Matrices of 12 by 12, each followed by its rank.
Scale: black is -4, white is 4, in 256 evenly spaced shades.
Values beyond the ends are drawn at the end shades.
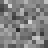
full rank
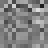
two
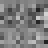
two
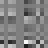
one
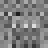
two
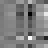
one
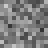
full rank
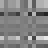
one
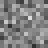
full rank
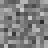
full rank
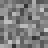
full rank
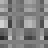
one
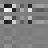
one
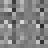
two
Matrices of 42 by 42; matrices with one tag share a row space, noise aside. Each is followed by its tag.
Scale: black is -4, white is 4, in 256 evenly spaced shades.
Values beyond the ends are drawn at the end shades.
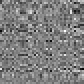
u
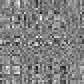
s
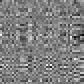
u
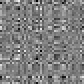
s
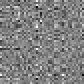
s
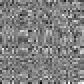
u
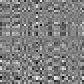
s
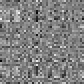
s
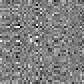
s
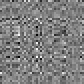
s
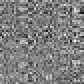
u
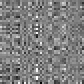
s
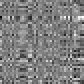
u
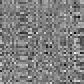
u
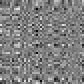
s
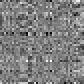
u
